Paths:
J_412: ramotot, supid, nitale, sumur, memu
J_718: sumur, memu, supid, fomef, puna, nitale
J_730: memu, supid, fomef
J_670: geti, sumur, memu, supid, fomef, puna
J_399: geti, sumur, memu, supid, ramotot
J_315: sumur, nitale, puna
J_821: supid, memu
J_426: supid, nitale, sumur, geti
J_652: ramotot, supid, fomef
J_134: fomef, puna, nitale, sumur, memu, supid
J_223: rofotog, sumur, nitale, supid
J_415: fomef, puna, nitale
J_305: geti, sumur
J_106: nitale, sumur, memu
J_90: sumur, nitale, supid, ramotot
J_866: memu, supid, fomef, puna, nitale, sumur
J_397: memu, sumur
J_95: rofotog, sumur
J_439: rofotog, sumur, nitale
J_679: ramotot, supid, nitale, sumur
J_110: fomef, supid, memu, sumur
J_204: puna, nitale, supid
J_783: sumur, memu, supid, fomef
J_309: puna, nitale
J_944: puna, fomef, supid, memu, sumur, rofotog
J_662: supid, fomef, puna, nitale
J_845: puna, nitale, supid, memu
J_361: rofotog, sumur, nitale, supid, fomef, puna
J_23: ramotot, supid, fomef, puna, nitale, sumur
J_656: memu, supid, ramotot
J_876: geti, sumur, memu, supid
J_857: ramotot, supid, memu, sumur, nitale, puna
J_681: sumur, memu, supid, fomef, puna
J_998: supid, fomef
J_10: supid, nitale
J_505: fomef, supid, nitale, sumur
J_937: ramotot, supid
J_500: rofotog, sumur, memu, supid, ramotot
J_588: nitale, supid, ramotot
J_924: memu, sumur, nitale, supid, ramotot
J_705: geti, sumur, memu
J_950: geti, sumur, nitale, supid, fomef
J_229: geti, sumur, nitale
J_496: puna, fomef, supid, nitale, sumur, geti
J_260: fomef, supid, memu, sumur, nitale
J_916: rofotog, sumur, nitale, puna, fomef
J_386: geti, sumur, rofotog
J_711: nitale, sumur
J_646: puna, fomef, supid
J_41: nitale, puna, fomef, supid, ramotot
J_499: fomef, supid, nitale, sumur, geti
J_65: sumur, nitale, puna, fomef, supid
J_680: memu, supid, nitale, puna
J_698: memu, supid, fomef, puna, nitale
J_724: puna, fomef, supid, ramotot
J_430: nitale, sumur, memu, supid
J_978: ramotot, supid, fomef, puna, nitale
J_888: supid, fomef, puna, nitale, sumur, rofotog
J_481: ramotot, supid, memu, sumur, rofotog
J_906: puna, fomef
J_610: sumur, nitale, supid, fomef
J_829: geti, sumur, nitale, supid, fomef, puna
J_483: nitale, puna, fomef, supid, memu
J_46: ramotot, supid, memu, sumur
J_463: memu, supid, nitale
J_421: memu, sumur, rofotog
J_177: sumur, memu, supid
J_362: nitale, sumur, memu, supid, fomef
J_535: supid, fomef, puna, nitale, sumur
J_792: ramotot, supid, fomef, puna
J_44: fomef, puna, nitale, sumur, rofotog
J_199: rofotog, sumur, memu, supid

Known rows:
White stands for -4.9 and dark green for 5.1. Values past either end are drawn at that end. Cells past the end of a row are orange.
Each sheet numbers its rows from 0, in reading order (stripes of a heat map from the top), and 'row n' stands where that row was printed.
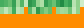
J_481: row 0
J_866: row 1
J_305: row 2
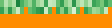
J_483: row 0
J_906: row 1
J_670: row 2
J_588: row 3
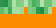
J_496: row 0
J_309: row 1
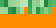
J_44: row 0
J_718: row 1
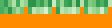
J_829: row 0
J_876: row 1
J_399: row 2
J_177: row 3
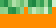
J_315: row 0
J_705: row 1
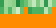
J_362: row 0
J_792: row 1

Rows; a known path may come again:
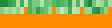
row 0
J_426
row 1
J_23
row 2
J_481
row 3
J_315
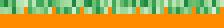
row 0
J_95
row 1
J_90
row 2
J_681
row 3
J_439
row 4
J_46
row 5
J_421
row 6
J_698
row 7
J_670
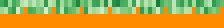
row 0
J_944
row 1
J_998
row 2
J_857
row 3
J_399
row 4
J_229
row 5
J_483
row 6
J_500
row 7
J_866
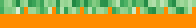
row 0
J_783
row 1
J_223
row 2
J_134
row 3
J_260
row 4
J_588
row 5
J_916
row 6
J_888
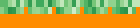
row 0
J_361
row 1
J_679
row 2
J_652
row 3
J_829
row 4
J_906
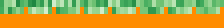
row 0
J_718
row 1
J_705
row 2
J_41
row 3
J_177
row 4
J_656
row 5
J_309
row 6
J_937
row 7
J_505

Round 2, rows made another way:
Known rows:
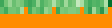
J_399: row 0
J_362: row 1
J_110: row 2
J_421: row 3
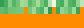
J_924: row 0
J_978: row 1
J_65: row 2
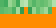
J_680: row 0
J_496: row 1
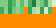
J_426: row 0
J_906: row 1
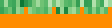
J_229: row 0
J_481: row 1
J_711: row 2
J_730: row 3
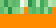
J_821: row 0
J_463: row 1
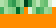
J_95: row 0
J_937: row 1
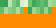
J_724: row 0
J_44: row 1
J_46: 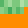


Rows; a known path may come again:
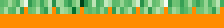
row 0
J_978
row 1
J_199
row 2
J_95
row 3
J_463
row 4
J_505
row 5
J_588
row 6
J_223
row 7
J_500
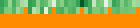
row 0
J_260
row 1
J_309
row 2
J_386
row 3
J_656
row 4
J_924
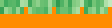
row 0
J_44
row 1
J_481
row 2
J_430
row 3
J_134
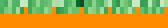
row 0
J_698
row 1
J_362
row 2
J_305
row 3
J_65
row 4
J_845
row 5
J_730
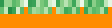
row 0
J_10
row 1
J_724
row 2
J_652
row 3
J_483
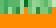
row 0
J_421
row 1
J_679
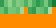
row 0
J_399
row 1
J_705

